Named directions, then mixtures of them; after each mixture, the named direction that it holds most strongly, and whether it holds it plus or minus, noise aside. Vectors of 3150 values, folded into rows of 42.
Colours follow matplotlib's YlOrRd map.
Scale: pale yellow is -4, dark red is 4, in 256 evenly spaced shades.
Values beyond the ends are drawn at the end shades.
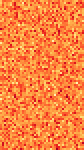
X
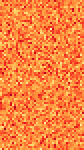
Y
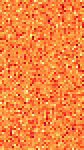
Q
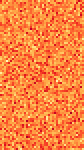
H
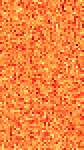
Q, plus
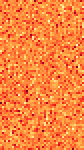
Q, minus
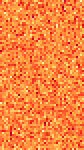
Q, plus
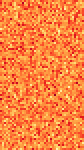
X, minus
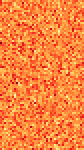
X, minus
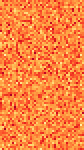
Y, plus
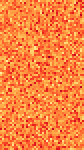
H, plus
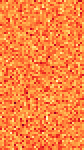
H, plus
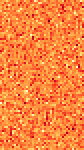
Q, plus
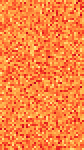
H, plus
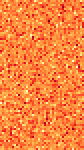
Q, plus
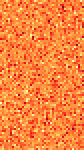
Q, plus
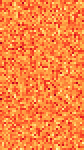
X, minus
